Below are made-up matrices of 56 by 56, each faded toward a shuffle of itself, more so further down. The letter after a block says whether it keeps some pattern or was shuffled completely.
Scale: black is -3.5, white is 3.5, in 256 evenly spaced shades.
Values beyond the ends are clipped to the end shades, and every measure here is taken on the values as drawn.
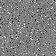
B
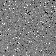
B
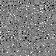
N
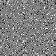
N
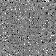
N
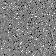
B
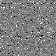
N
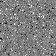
B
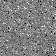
B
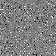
N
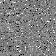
N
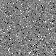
B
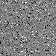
B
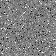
B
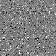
N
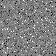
B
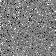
B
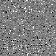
N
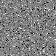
B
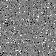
B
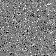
B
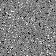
B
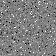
B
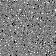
B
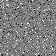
B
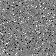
B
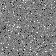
B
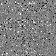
N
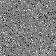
B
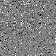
N
